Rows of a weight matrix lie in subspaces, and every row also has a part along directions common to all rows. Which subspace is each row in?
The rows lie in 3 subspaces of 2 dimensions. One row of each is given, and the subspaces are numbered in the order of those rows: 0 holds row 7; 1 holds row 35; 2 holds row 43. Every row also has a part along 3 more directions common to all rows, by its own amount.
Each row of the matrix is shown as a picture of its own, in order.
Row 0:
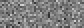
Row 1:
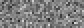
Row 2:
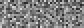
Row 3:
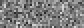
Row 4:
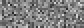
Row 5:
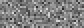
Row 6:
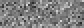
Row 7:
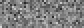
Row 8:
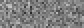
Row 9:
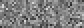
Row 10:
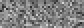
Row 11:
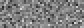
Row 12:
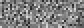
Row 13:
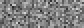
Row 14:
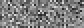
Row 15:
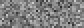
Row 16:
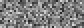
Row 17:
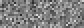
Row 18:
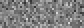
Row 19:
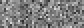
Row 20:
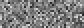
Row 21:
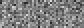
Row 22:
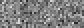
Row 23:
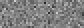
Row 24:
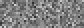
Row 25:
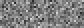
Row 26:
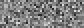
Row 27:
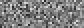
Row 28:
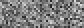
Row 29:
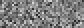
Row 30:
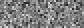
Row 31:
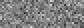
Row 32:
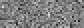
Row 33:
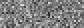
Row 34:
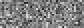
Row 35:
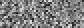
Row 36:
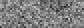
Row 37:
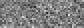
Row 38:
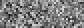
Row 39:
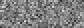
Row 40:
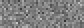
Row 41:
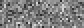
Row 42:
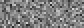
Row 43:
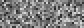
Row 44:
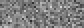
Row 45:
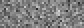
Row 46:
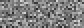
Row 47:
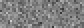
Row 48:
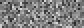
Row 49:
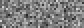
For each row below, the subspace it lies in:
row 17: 1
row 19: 2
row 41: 1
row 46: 0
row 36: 1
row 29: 1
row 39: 1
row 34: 0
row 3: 1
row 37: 1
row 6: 1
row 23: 1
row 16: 1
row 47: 1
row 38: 1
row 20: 2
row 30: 0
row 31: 2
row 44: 1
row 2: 0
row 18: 1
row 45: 2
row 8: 2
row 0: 0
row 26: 1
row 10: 1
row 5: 0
